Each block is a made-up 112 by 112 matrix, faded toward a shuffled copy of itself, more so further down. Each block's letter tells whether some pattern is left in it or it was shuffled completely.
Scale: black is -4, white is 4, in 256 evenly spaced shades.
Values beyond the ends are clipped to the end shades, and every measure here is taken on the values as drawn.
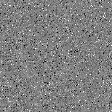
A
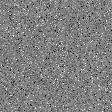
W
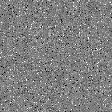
A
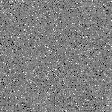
A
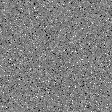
W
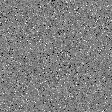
W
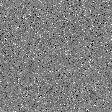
W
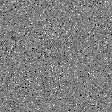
A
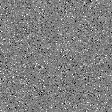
A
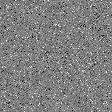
A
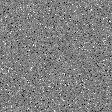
W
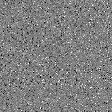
A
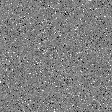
W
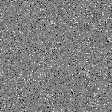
A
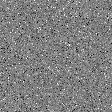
W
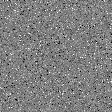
W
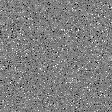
A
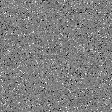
A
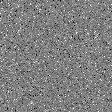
W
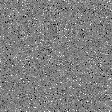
A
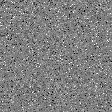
A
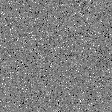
W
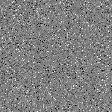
A
